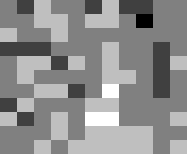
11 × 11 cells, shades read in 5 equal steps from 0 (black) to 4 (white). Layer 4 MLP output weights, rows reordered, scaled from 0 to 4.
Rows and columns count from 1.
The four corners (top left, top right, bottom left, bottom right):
2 2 2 3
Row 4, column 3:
1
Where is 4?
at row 7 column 7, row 9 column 6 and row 9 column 7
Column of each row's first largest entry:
3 3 1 7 2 2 7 2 6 4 3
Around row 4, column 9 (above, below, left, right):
2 2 2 1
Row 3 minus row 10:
1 0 0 0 0 -1 -1 -1 -1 0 0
